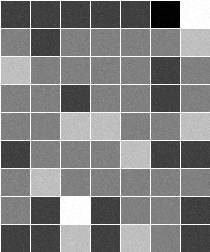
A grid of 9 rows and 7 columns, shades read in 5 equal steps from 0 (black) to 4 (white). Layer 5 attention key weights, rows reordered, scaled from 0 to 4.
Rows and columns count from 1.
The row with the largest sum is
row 5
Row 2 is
2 1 2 2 2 2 3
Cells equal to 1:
19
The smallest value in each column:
1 1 1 1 1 0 1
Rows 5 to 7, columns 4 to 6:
3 2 2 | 2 3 1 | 2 2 2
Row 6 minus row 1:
0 1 1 1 2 1 -3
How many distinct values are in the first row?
3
